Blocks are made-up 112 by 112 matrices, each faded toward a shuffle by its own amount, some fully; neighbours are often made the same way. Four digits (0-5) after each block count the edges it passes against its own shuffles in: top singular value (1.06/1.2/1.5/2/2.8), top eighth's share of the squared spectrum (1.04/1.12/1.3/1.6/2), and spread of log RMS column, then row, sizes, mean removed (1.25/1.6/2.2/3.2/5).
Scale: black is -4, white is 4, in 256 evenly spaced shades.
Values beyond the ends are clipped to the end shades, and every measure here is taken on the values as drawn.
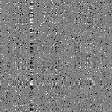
5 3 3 2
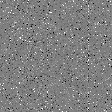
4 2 1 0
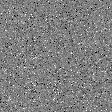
0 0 0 0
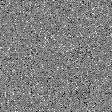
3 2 0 0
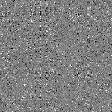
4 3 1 1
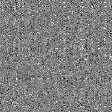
4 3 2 2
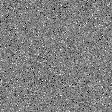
2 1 0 0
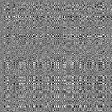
5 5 4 4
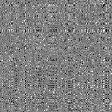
5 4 3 3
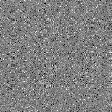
4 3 1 1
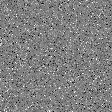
0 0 0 0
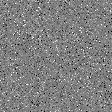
3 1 0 0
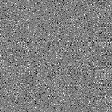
4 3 1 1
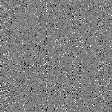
4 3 2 1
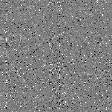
4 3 2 1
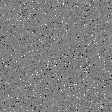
2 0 0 0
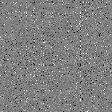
4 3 2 1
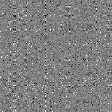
4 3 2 2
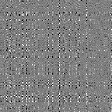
5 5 4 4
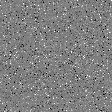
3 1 1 0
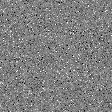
0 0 0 0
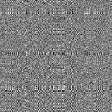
5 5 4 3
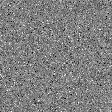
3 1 0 0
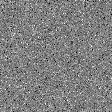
2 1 0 0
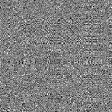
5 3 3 2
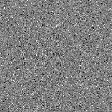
4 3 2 1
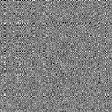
5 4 3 3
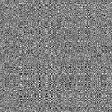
5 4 3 3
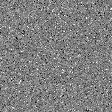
2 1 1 0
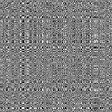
5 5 4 4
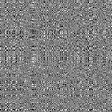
5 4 3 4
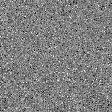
3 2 0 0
